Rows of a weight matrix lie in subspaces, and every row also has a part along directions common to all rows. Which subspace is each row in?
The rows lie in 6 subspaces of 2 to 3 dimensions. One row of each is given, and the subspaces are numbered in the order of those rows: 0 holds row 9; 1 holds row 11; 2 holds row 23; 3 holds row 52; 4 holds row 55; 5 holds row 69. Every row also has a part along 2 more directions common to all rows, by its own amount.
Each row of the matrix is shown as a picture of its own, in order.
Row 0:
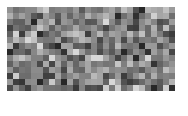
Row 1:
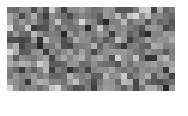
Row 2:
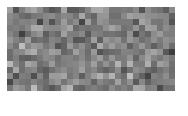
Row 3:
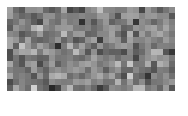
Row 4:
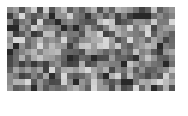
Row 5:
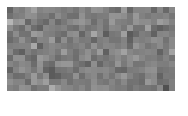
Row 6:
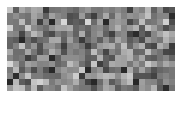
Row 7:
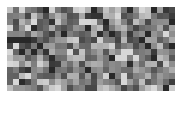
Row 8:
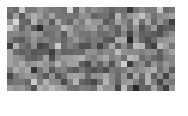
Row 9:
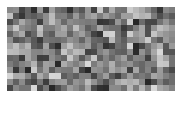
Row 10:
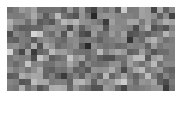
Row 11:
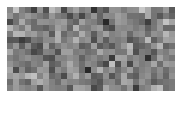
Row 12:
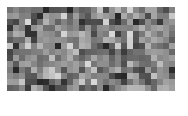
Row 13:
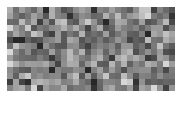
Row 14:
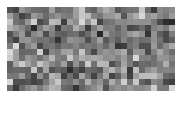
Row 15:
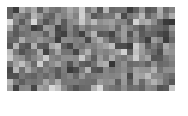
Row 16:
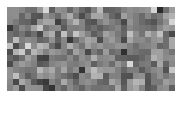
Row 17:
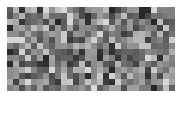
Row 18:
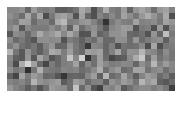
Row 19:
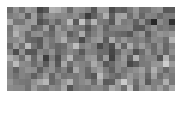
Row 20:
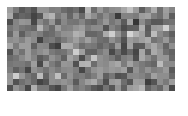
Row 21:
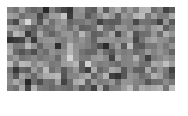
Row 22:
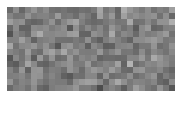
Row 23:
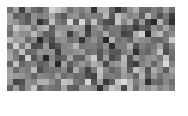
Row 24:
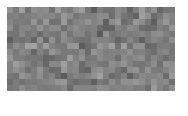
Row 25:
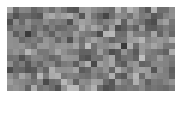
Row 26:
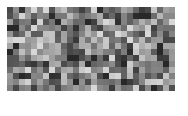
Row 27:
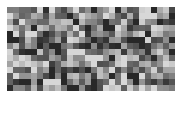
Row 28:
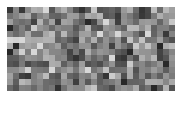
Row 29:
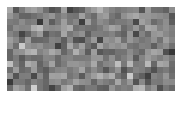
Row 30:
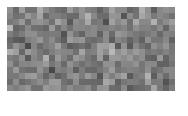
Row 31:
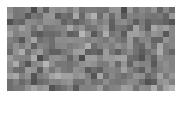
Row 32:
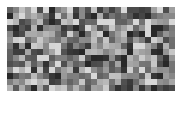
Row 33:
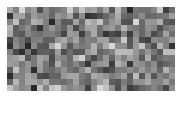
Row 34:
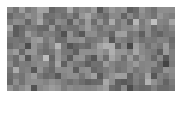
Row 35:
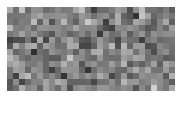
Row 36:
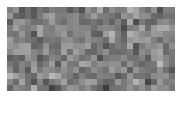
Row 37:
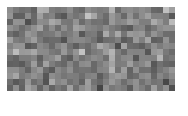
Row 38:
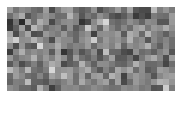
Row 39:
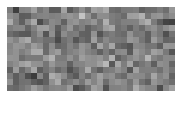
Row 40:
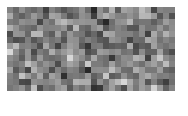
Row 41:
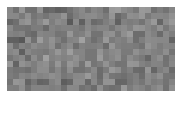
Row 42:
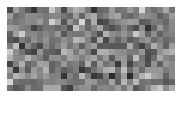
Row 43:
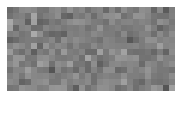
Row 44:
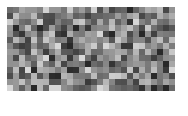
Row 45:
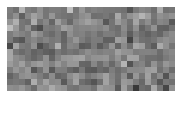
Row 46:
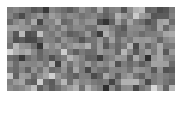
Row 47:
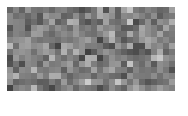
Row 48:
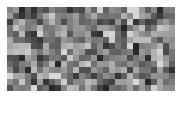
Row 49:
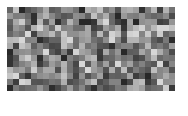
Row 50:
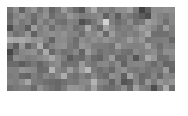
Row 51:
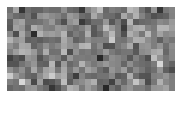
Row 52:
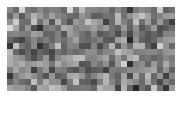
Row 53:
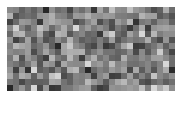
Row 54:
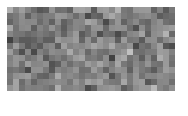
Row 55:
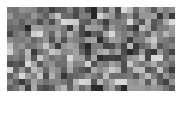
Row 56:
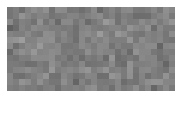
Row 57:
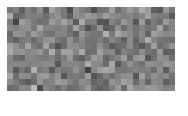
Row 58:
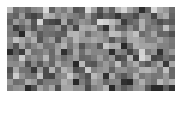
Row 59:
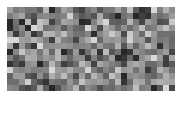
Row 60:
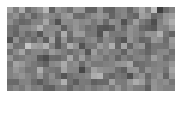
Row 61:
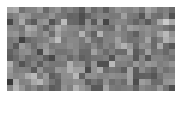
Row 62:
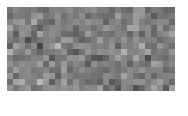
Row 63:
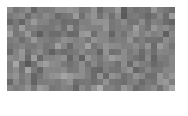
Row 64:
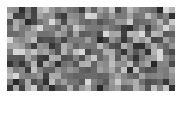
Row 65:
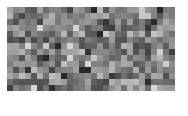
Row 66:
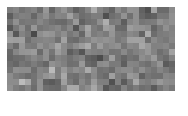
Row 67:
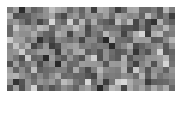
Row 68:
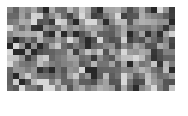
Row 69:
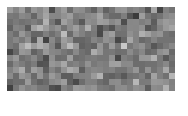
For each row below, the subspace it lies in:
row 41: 2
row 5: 4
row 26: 3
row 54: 3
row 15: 1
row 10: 4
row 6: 1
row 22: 4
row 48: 0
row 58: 0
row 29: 1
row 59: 4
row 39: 1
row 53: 5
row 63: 4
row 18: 4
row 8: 3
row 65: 5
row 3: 1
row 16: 5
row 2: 1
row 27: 0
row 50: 5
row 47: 4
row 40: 4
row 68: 5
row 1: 5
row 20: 0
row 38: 4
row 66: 0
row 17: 2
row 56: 3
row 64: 2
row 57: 3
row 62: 0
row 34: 2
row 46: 0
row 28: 3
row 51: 0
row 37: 2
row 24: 5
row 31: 4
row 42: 1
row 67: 2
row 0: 0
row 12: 2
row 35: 5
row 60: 5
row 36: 0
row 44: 5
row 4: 3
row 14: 1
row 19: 2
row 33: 3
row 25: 0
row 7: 3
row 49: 0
